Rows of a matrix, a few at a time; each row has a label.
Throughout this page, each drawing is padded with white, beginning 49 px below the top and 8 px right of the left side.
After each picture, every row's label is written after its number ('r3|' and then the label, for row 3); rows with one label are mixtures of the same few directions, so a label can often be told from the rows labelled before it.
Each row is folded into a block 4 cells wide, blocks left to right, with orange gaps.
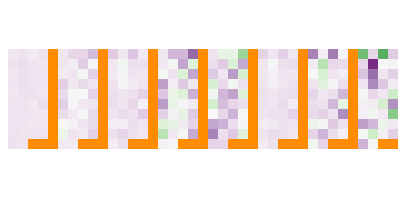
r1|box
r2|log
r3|box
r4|log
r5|log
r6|box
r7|box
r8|box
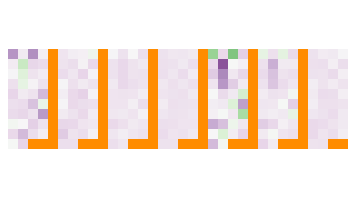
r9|box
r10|log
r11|box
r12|log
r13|box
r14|box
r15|log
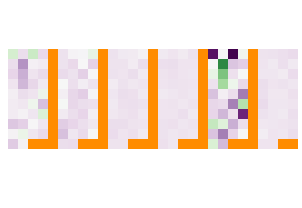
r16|box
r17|log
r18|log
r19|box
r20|box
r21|log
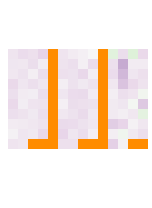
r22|log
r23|log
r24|box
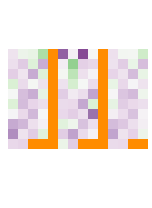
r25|log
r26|box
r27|log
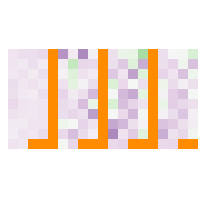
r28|log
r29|box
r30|log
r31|log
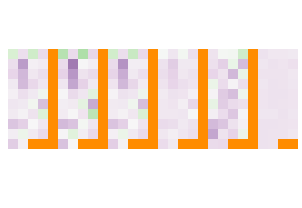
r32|box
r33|box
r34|box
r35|box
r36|log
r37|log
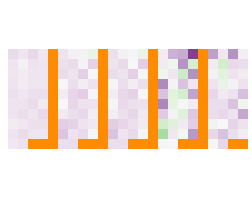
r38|box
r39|log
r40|log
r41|log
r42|box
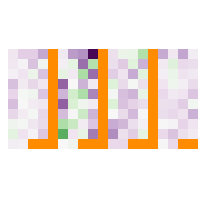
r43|log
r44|log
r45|log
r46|box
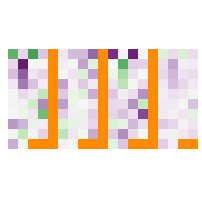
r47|box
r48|log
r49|box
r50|box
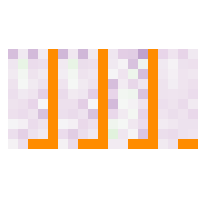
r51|box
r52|box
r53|log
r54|box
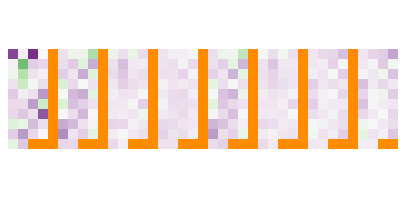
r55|box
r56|log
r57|box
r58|log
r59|log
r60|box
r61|log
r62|log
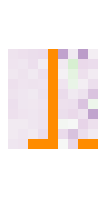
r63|log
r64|box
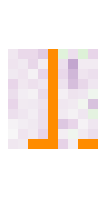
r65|log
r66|box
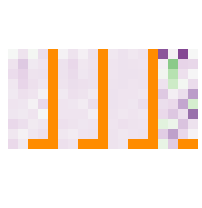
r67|box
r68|box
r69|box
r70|box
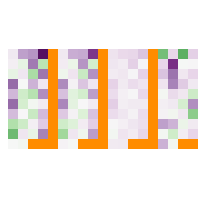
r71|log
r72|log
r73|log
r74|box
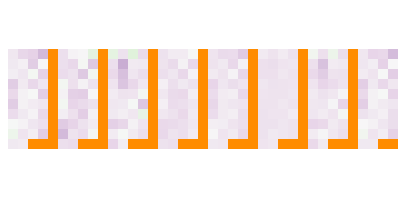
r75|log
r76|log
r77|box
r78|log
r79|log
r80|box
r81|box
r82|log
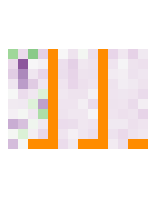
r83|box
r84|box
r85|box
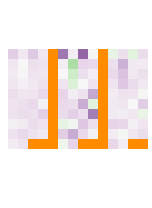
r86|box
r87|box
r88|box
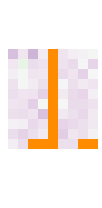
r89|box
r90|log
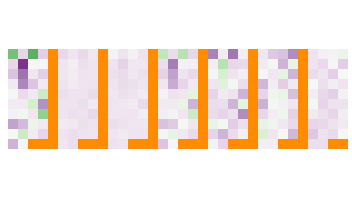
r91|box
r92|box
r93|box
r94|box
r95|box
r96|log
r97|log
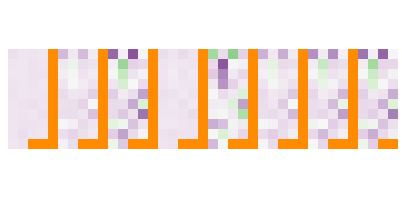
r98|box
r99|box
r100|box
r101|box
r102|box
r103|box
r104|box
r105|box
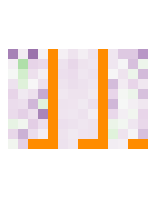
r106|box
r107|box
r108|log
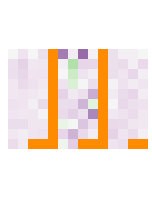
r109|box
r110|box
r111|log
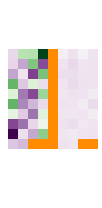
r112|log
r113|box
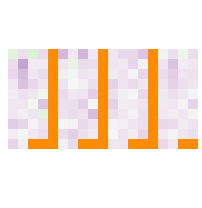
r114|box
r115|box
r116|log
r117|box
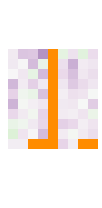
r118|log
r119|box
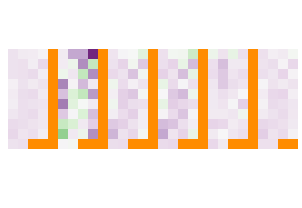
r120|log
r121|log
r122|log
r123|log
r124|box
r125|log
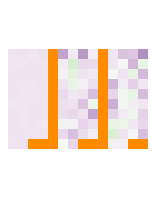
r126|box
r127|box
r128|log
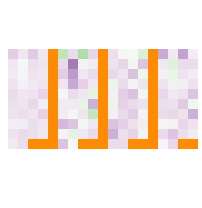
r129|box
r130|box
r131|log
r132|box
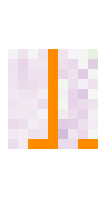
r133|box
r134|log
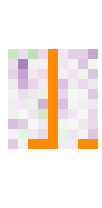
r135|box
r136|log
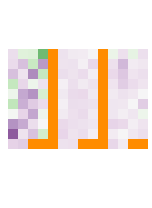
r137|log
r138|log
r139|box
